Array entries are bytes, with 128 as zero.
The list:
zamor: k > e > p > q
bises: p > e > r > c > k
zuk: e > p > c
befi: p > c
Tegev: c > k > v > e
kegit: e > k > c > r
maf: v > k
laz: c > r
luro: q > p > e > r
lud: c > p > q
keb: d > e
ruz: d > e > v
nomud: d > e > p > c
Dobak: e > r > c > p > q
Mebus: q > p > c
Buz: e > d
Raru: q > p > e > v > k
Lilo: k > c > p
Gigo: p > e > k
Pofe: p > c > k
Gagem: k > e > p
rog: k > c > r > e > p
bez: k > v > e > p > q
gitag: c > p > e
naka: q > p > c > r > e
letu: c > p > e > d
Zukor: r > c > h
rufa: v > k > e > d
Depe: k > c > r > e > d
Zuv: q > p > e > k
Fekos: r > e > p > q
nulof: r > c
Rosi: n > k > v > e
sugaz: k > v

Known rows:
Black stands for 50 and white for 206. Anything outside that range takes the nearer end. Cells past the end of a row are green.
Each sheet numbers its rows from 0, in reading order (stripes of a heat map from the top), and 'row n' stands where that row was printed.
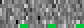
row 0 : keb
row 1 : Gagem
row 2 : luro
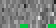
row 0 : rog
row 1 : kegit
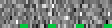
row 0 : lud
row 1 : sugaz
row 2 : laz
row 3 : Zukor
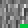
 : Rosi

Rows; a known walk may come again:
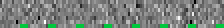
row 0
letu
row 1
lud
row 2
rog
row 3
Zuv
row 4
Lilo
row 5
Gigo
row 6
nulof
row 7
Dobak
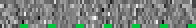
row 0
Zukor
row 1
zamor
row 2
Raru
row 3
laz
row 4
Rosi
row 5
Mebus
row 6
Pofe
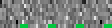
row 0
rufa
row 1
luro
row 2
kegit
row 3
Depe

